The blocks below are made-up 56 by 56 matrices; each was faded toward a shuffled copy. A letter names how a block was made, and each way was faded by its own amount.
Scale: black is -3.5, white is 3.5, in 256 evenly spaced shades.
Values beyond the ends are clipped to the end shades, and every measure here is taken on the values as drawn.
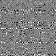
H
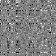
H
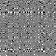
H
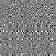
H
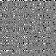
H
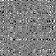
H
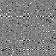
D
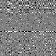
D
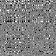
H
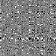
H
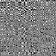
H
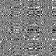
H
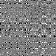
D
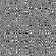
H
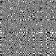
D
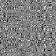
D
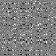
H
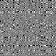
H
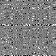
H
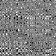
H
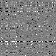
D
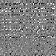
H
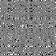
D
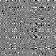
H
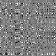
D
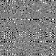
H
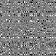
D
